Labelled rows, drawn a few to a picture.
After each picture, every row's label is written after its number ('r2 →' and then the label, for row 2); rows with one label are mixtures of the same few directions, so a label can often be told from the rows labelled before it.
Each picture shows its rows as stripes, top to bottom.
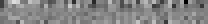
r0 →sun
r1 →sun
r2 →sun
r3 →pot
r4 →sun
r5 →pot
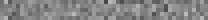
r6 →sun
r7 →pot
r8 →pot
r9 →sun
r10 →sun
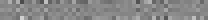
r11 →pot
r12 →pot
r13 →pot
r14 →pot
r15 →pot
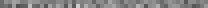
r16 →sun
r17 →pot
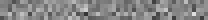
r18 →sun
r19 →pot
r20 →pot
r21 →pot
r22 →sun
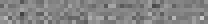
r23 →pot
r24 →sun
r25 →pot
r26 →pot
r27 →sun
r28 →pot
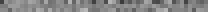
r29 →sun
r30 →sun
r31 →pot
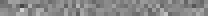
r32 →sun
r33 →pot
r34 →pot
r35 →pot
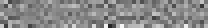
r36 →sun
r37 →sun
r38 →pot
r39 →sun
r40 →sun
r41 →sun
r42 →sun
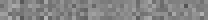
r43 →pot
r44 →sun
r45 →pot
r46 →sun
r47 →pot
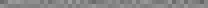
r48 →sun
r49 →sun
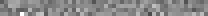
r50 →sun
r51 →sun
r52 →pot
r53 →pot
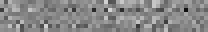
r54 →sun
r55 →sun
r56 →sun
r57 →sun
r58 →sun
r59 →pot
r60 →pot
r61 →pot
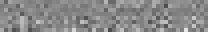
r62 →sun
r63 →pot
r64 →sun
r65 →pot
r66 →pot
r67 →pot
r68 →pot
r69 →sun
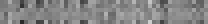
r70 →pot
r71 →pot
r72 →pot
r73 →sun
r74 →sun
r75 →pot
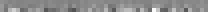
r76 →sun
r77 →sun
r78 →sun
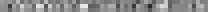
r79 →pot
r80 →pot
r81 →pot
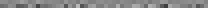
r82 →pot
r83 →pot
